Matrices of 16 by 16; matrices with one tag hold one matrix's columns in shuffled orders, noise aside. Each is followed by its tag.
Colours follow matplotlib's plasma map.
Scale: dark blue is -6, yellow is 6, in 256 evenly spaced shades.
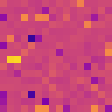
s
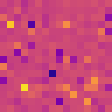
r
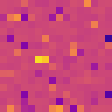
s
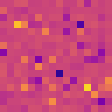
r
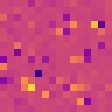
r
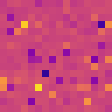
r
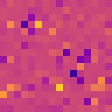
r
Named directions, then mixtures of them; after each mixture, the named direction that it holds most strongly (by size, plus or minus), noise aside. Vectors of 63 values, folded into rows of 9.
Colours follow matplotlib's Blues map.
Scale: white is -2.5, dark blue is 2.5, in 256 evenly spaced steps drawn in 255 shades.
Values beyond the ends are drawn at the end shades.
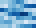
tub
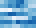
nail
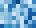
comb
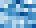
tub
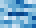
tub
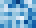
comb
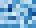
comb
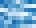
tub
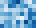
comb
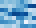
tub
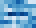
nail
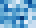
comb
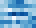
nail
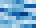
tub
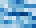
tub
